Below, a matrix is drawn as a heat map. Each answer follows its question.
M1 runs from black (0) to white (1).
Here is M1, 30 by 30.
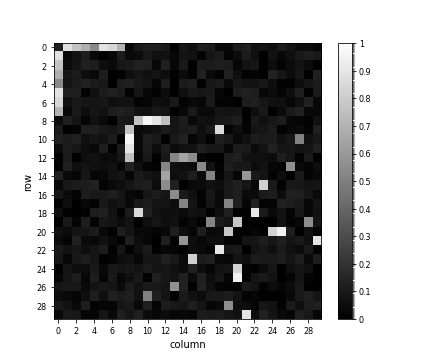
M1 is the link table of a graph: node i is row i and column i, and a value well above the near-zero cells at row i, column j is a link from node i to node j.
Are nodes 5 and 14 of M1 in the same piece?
no
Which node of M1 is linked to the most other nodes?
node 0
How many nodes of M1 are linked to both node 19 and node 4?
0
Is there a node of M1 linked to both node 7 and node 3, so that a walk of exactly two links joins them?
yes
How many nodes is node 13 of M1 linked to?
3
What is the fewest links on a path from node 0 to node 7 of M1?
1
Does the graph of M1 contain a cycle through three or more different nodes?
no
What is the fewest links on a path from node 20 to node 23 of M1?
6
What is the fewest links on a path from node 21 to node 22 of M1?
6
